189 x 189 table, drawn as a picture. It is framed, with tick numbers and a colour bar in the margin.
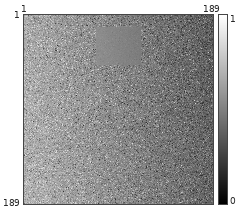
Slope: up to the left. Odd rows or columns: none. Odd patch: calmer, in the top middle. Grain: fine. Calmest part: top middle. Stripes: none. Histogram: bell-shaped.
